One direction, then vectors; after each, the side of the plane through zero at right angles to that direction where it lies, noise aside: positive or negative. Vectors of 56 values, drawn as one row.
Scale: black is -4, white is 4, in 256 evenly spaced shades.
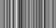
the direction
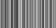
negative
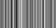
negative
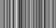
positive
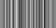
positive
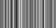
negative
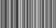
negative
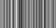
positive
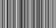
positive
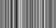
negative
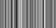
negative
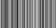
negative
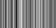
negative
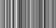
positive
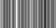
positive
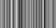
positive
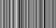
positive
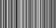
negative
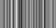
positive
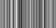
positive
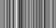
positive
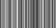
positive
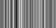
negative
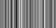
negative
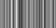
positive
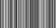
negative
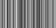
positive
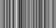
positive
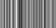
positive
